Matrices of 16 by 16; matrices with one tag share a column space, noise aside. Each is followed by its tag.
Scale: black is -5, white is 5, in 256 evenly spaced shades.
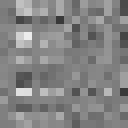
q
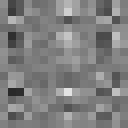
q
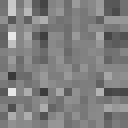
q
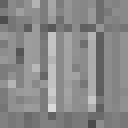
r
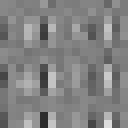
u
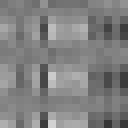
u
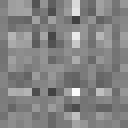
q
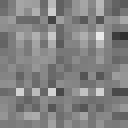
q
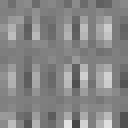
u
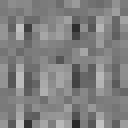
u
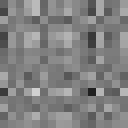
q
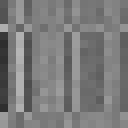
r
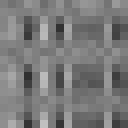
u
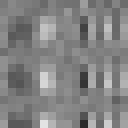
u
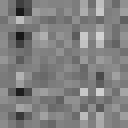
q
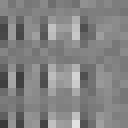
u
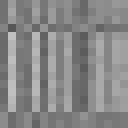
r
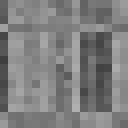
r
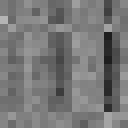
r
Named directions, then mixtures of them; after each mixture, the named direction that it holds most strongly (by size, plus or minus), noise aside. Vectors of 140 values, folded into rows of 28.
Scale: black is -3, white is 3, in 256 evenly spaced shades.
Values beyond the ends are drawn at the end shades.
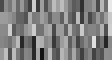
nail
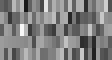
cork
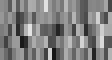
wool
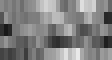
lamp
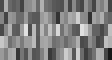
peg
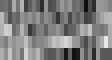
lamp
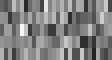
cork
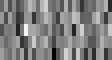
wool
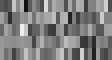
cork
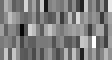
cork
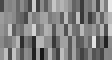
nail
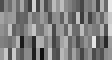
nail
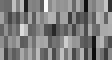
cork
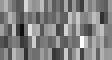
cork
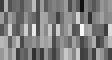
peg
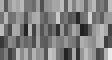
peg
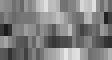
lamp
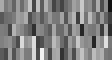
nail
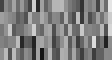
nail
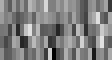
wool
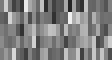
cork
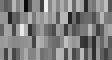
cork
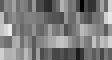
lamp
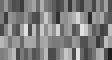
peg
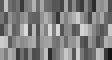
peg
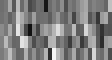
wool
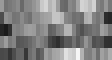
lamp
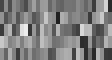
peg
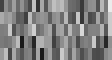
nail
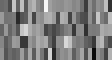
wool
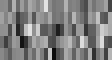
wool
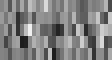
wool
